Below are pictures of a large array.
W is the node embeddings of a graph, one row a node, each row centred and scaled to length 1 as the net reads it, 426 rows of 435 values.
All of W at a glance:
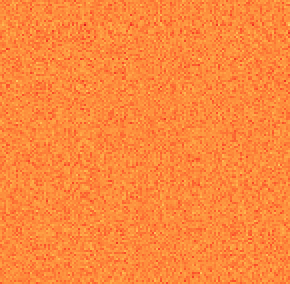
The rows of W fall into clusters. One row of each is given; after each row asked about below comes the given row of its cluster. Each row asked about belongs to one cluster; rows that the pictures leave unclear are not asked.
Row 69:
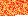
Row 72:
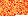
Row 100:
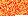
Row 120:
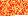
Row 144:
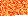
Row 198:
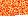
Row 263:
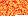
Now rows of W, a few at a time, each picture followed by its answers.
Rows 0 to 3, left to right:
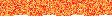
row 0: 144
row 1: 198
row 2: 69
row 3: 100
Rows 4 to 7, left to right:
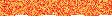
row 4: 100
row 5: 120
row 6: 198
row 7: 72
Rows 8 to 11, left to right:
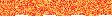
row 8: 72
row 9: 263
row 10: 100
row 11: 144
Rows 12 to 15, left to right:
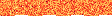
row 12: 72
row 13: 198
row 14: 100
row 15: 100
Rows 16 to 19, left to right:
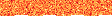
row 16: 72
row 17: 144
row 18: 144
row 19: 263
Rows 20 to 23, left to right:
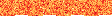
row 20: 72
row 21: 120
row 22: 120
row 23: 198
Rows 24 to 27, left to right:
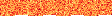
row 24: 144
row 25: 100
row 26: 263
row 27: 263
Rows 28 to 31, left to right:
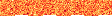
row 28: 100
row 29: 144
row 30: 72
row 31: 72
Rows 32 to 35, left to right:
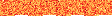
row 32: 100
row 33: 198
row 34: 120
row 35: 120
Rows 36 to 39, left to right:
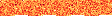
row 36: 120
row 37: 120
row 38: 120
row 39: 69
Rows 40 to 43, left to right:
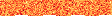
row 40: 144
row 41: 100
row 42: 120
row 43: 144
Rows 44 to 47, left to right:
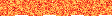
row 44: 263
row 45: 69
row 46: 263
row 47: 263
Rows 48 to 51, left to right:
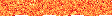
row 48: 263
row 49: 72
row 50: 263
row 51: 100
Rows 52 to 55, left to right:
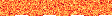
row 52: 100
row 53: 72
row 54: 263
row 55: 69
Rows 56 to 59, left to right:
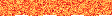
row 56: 263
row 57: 120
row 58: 69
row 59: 100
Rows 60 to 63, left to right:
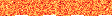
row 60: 144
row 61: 144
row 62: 100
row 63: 263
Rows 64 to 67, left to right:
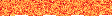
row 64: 120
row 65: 69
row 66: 100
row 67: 263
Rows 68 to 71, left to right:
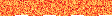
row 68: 198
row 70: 263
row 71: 198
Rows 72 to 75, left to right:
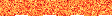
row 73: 120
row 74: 72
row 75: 263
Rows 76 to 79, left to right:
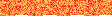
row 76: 100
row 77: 263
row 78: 198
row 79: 100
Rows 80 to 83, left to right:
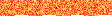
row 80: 72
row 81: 72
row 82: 100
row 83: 120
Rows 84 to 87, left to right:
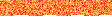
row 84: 144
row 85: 72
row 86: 198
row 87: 69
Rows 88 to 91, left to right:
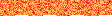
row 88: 69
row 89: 69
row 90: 72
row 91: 263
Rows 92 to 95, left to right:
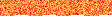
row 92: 144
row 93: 198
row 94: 144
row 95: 100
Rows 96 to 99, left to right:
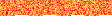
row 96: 263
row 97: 144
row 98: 263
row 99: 144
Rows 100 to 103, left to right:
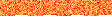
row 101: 100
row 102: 72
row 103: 144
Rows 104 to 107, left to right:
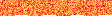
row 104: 198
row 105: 144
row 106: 72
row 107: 198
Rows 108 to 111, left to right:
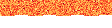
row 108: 198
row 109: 100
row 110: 100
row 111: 69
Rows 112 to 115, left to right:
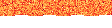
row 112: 263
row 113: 72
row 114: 198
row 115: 100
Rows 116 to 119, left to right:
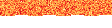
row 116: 144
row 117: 198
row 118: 100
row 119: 144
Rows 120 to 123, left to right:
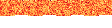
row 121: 120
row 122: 69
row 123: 263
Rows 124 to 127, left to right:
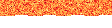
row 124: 100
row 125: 69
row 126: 120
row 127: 72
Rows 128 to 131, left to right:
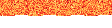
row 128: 72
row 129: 144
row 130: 72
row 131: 72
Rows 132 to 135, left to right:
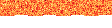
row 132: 72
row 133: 69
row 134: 69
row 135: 198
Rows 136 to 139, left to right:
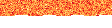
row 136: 144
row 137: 72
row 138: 69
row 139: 263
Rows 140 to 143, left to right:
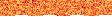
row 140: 263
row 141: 100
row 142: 72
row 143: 120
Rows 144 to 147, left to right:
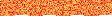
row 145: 198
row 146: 263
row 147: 69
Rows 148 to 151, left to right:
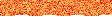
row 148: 144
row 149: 72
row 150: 198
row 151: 69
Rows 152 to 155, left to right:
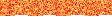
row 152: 120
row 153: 100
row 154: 120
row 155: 263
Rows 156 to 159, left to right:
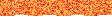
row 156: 72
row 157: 120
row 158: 69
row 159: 144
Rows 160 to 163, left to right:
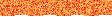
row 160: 198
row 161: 100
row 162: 69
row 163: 120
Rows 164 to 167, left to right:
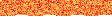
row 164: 69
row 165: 69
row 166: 263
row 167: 198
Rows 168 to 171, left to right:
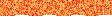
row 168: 72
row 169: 72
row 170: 69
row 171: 198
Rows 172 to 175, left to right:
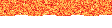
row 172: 69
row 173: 263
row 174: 72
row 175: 100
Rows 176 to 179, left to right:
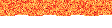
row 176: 69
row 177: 72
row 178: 72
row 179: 198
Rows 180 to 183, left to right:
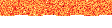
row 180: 198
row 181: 144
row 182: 198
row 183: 100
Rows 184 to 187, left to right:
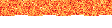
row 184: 120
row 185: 120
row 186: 144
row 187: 263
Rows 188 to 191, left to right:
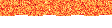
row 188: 198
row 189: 263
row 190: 100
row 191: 198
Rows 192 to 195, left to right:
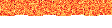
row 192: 72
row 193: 69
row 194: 144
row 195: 144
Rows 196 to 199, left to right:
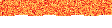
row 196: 198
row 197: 69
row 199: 144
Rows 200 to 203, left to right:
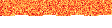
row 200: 120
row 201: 72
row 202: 198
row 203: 144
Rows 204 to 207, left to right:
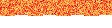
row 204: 120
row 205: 100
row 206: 198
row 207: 69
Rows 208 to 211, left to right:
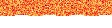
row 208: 263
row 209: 144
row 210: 144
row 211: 198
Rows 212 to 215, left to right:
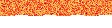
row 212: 100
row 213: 69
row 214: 72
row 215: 198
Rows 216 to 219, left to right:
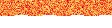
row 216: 72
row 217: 120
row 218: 72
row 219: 69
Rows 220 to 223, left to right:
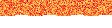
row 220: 69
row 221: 198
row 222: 198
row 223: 120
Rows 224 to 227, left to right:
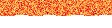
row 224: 72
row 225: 69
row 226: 120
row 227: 100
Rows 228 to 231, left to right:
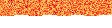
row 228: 72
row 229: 72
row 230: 144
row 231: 144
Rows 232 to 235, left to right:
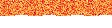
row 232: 100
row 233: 263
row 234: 100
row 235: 100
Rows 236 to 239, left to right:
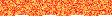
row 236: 263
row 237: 72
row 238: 144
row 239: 263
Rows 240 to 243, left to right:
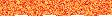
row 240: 263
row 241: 263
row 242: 100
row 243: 144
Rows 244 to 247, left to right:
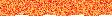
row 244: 100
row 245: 69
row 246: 144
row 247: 69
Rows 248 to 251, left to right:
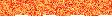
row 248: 69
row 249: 263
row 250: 120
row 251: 72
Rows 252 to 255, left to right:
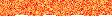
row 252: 72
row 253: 263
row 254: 100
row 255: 263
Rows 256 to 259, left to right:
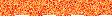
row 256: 198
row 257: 198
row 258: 100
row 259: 100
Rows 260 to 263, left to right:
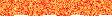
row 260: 72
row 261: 144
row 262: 72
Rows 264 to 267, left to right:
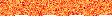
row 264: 263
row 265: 198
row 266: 144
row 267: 100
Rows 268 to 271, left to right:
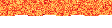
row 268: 263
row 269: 69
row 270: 263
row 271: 72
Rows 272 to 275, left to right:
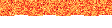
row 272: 72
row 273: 120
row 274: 120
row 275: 263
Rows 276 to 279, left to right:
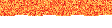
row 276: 72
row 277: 263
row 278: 263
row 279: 198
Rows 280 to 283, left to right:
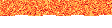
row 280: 100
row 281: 263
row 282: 100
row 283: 144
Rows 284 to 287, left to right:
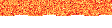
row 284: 198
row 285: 198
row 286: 144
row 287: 69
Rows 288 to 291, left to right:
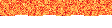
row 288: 69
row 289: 263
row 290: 120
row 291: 263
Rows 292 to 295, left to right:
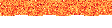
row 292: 198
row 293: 120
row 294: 120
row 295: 120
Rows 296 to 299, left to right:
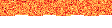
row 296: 69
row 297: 69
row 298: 120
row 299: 263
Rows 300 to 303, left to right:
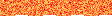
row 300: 100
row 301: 263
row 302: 144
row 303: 100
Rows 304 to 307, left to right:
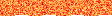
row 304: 198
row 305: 144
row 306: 120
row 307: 263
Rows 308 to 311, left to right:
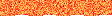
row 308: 100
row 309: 69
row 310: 198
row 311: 100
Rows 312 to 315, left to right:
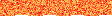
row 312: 69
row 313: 198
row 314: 263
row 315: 144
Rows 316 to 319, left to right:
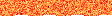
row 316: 144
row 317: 100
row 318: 100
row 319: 69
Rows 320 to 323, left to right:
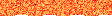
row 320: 69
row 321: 263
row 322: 144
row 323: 72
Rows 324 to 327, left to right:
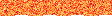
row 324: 69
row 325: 100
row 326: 144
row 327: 100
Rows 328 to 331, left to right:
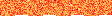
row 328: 144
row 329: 69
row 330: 263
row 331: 100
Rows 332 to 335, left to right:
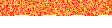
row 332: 198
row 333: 144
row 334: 69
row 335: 72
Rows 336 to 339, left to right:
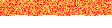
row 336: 120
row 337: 120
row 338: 198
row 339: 144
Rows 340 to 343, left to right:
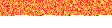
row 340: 198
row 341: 72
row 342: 263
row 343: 263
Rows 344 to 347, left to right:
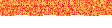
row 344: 198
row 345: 198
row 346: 198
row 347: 263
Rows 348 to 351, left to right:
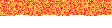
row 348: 100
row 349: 144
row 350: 144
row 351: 144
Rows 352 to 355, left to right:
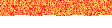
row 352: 198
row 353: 198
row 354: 69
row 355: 263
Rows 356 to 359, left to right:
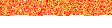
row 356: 120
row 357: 198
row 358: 144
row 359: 100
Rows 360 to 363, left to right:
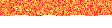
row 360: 120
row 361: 72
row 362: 263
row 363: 198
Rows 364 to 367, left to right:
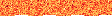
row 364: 198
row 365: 120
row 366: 100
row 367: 69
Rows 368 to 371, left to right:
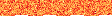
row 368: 72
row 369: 69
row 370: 72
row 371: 100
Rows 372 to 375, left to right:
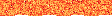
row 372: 69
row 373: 198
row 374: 69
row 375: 263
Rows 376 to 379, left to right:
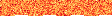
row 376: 120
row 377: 144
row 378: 72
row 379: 100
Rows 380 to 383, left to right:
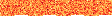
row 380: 198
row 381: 144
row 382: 144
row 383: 120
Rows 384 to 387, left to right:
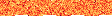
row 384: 263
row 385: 120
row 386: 72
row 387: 69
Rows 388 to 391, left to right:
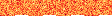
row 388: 69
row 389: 72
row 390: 100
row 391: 72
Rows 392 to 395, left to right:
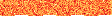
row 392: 198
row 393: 69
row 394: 198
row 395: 144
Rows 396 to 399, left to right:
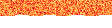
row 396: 69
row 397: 144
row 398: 120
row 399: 198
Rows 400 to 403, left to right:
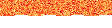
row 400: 72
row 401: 144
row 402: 69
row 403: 100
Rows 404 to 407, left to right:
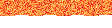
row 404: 100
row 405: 69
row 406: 72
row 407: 100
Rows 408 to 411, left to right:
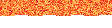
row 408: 120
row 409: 263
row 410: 263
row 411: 69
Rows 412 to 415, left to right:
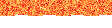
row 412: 263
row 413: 120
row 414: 263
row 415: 100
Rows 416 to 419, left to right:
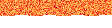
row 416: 72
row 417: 72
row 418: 100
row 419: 144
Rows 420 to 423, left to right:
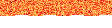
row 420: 100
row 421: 144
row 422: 144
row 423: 69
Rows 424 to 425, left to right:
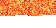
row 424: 263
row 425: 120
